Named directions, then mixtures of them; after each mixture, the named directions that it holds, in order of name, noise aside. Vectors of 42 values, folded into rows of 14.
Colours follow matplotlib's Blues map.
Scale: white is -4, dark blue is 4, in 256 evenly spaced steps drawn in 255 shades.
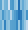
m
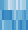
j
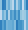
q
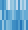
j, m, q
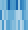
j, m, q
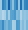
j, m, q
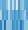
j, m, q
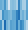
j, m, q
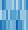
q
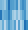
m, q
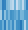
j, q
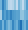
j, q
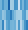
m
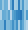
m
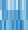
j, m, q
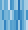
m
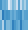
j, m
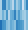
q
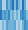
q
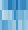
j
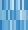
m, q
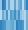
q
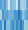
j, m, q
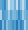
j, m, q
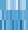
j, m, q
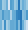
m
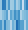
q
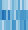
j, m, q
